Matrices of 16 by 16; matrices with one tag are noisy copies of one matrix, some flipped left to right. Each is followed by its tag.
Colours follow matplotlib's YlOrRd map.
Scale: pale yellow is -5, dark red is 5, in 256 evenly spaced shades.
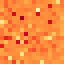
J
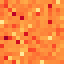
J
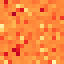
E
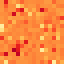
E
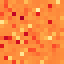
J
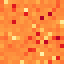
J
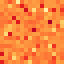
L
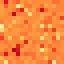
E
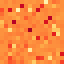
L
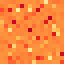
L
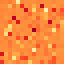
L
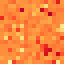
E
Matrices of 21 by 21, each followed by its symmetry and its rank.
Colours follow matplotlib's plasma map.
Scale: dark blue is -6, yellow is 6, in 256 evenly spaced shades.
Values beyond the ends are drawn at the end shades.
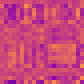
neither, rank three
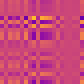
neither, rank one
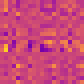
neither, rank three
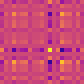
symmetric, rank one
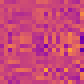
neither, rank three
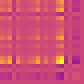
symmetric, rank one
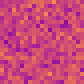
neither, full rank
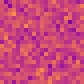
neither, full rank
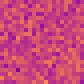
neither, full rank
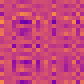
neither, rank two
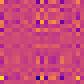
neither, rank two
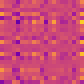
neither, rank two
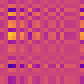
neither, rank one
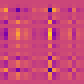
neither, rank one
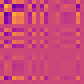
symmetric, rank one
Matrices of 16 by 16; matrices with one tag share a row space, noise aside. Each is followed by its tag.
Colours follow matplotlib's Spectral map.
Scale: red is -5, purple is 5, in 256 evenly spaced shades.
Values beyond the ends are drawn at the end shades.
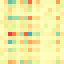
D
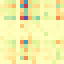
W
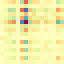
W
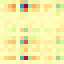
W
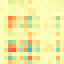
D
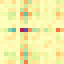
W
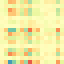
D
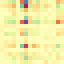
W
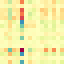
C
